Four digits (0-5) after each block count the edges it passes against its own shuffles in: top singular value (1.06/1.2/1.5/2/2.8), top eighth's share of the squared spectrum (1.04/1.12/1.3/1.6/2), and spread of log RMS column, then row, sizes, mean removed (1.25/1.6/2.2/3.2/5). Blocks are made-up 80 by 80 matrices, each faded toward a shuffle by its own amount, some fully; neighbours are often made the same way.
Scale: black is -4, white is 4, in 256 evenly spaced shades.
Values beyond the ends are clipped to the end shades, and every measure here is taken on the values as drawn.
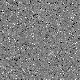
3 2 0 0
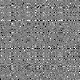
4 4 2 3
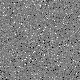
0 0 0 0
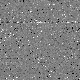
2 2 0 1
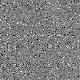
3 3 0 2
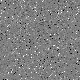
1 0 0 0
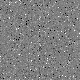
2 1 0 0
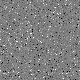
0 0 0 0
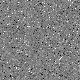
0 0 0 0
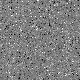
0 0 0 0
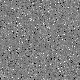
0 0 0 0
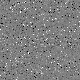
2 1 0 0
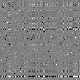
5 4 2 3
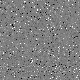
2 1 0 0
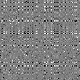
5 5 3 3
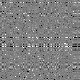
5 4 2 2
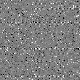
4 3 1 2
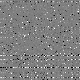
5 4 1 2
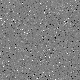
0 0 0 0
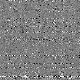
3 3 2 3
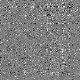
2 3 2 3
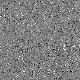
1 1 0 1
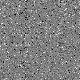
3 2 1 0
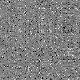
4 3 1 1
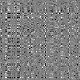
5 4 3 3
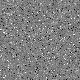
1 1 0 0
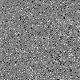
3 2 0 0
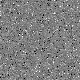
2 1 0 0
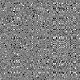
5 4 2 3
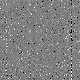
4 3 1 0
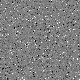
2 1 0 0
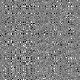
5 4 3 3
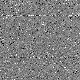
2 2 0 2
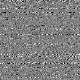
2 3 0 4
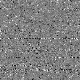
2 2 0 2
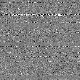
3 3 0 3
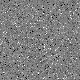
0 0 0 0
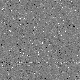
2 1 0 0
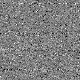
1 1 0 2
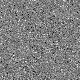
0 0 0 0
